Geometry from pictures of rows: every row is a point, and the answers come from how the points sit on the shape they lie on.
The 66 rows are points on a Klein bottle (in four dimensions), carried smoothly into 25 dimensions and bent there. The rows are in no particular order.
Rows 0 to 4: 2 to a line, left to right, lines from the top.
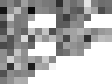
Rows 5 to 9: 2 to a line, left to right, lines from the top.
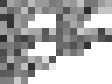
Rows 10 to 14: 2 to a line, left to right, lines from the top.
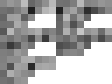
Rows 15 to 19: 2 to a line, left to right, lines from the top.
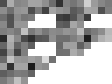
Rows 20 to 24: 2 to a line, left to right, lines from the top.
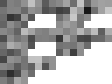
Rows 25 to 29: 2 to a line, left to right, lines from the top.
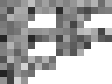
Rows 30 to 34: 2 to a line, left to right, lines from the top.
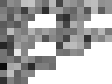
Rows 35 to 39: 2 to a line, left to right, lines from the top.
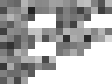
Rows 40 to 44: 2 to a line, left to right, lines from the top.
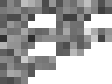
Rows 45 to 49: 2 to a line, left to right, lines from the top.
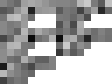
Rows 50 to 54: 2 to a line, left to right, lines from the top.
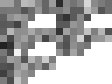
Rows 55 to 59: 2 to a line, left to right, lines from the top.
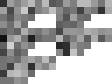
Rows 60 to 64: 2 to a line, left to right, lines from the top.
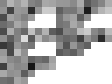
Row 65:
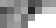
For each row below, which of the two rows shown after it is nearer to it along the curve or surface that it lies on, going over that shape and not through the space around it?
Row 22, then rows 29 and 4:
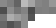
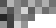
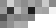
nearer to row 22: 4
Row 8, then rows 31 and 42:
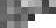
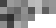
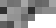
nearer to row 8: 31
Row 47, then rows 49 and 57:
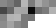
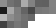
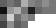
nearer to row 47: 57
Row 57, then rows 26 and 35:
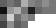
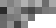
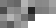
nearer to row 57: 26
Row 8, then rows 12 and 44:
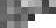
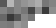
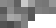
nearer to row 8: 12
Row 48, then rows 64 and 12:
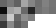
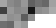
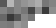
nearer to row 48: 64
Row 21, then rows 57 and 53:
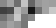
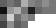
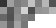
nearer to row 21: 57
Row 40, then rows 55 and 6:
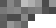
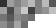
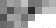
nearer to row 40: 55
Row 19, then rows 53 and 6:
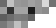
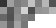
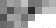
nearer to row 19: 53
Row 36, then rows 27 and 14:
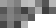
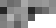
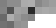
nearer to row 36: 27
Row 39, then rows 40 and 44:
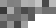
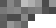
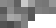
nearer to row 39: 40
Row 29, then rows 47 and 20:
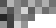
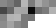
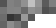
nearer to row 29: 20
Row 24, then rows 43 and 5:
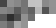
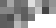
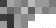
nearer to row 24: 5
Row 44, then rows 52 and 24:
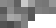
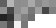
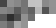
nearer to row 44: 24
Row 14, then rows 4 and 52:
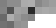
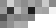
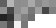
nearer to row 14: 4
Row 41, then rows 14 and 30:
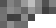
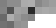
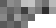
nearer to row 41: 30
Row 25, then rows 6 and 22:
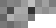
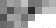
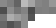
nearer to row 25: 6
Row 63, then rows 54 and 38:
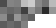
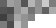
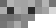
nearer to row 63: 54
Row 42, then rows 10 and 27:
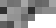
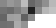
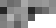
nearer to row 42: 10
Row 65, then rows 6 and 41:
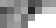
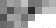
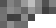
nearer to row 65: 6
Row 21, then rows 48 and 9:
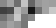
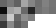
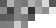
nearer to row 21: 48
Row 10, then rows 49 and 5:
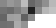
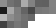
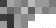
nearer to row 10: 49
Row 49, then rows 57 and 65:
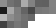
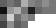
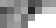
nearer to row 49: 57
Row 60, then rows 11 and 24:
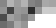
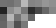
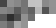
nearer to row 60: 11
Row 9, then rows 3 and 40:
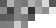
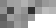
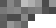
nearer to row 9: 3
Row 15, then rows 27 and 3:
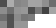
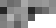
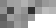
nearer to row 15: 3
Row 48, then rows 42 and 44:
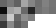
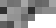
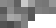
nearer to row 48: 42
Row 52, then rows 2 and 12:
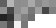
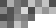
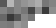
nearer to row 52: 2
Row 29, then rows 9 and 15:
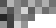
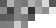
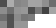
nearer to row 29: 9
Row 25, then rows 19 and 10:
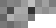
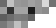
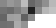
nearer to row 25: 10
